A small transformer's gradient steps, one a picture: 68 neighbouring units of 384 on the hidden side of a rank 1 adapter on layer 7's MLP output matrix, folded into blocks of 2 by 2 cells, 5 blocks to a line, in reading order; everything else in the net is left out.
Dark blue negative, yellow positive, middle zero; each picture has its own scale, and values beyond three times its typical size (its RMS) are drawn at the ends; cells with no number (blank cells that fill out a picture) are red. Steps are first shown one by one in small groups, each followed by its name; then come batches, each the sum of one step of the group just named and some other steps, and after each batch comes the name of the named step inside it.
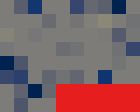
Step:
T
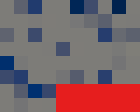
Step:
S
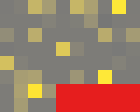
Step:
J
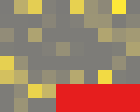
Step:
J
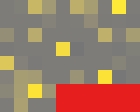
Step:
J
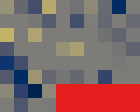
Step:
T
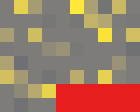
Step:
T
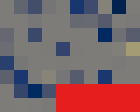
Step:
S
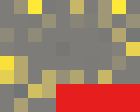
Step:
T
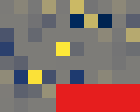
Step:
J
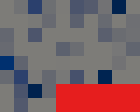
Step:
T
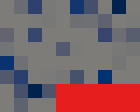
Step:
S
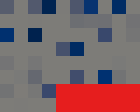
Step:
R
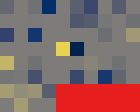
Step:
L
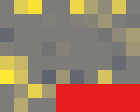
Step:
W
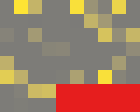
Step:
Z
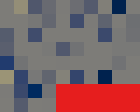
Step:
W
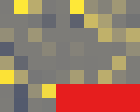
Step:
Z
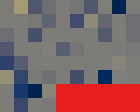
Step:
Z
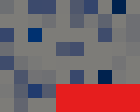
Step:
R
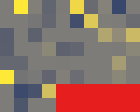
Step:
Z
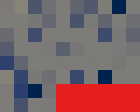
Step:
W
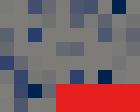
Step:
L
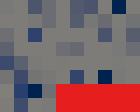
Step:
L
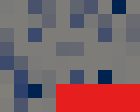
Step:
L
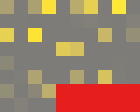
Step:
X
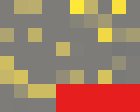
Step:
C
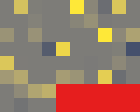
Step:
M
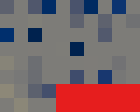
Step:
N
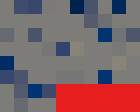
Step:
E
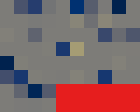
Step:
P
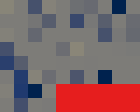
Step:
X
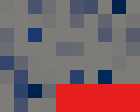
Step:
N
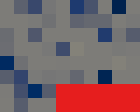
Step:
E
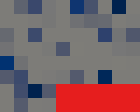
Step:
E
